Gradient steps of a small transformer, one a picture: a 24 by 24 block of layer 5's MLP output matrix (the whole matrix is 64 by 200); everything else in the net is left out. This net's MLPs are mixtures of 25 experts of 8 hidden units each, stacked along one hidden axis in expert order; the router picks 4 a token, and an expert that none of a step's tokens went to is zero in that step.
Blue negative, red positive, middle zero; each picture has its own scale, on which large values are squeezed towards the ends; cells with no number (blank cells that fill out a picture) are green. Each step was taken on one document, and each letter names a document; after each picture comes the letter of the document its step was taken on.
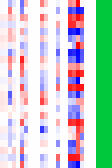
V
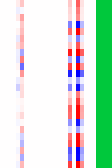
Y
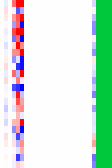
Y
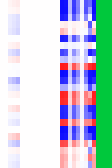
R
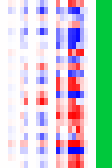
V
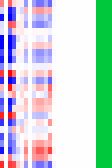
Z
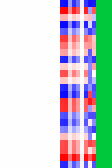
R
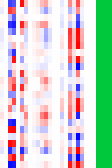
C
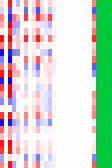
Z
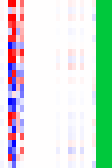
C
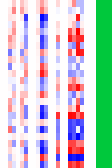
V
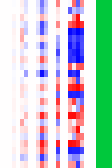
V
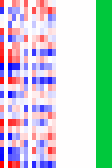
Z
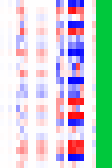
C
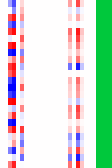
Y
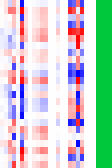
C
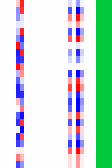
Y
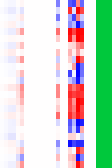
V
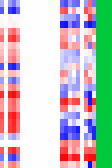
R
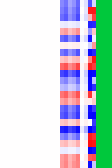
R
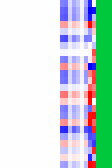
R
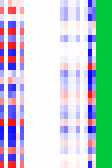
R
